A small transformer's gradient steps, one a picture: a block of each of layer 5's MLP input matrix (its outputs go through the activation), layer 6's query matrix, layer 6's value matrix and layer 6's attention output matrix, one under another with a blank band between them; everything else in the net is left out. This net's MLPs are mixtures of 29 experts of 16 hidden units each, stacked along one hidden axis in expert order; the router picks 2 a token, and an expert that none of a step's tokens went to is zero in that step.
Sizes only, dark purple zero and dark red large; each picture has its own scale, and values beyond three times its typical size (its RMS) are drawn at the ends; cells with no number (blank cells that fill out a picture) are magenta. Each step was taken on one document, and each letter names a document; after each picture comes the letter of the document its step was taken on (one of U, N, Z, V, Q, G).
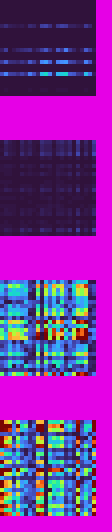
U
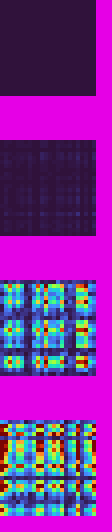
U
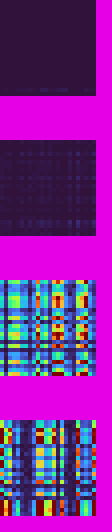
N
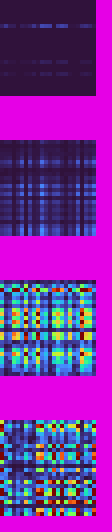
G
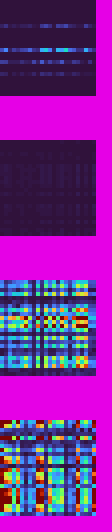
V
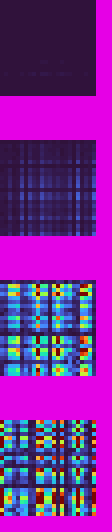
N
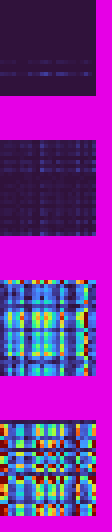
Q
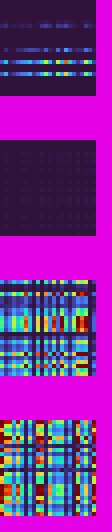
V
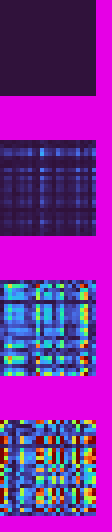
Q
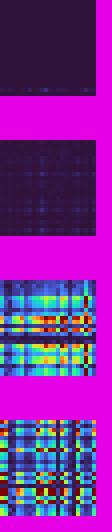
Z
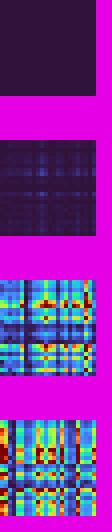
Z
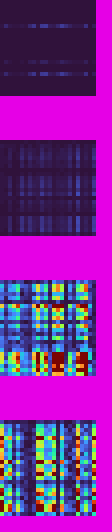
N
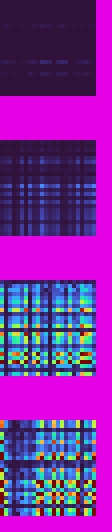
G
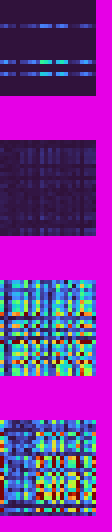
G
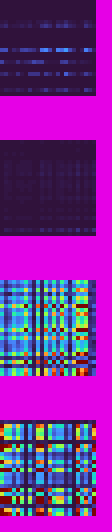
V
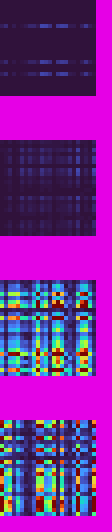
N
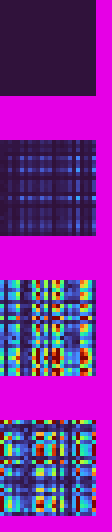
N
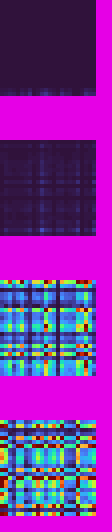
Q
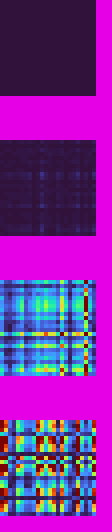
Z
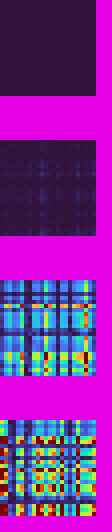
Z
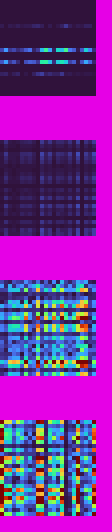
V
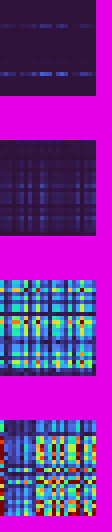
G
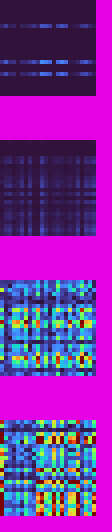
G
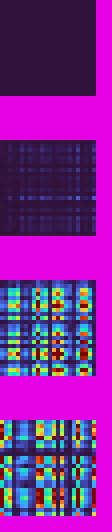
N
